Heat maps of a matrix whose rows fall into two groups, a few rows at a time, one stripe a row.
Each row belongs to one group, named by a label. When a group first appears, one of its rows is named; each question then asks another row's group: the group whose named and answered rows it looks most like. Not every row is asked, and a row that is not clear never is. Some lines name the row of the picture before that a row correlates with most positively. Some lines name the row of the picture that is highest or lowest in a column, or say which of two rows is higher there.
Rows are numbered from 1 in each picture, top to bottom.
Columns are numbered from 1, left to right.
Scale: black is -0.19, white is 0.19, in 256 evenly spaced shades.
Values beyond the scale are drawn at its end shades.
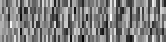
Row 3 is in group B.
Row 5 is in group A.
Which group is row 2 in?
B
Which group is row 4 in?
B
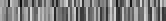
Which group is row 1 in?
B
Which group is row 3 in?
A
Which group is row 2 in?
A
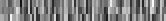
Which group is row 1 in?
B
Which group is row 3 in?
B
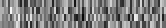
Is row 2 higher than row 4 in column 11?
Yes
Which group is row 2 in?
B
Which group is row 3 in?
A
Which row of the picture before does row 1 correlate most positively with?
1
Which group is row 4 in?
B
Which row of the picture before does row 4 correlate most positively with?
2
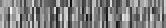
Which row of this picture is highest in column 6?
2
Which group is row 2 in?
B
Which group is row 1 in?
A
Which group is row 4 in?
B
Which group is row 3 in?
B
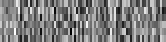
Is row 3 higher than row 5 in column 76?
No
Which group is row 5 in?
A
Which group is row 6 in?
B
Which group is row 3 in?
A
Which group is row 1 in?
B
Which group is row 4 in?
B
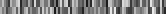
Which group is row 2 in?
A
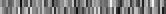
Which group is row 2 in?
A
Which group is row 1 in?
B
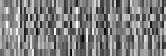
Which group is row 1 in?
A
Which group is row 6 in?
A
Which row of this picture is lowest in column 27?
3
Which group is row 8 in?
A
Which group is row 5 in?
B
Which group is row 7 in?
A
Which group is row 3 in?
B
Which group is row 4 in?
A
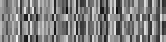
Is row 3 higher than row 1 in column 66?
No
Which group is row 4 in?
A
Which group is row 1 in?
A
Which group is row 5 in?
A
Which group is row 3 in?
B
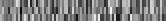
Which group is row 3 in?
A
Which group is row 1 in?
B
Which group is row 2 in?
B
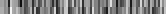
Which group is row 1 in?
B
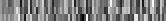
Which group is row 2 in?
B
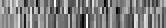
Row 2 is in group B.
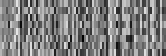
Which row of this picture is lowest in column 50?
4
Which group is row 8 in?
A
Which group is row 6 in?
A
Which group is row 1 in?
B
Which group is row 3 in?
B
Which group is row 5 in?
B
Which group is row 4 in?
B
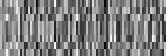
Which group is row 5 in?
A
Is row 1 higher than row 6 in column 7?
No
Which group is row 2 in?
B
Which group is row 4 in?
A
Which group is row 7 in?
B
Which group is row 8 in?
A
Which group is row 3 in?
A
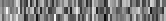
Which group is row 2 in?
A
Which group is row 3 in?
B
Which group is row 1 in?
B
